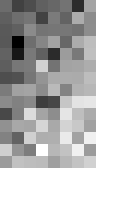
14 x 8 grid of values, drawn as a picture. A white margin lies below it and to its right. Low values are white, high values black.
Mirror symmetry: none. Average level on the scale: 40%. Slope: up to the top left. Ninth with the highest average: top left.
